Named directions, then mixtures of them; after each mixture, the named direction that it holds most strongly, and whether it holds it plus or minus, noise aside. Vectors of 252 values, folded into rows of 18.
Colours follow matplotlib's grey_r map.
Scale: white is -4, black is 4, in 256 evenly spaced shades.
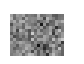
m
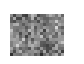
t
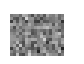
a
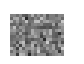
a, minus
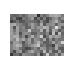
t, plus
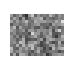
a, minus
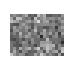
t, minus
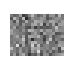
a, minus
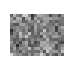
t, minus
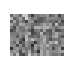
a, plus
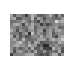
t, plus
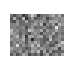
t, plus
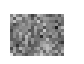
t, minus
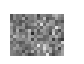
m, minus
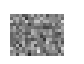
a, minus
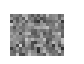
a, plus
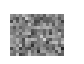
a, plus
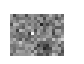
m, plus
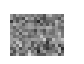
a, plus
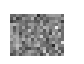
t, plus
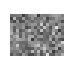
m, minus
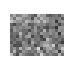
t, minus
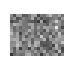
t, plus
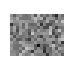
m, plus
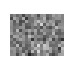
m, minus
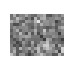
t, minus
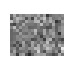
a, minus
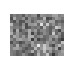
m, minus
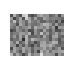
t, minus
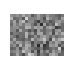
m, plus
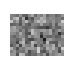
a, minus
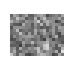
t, minus
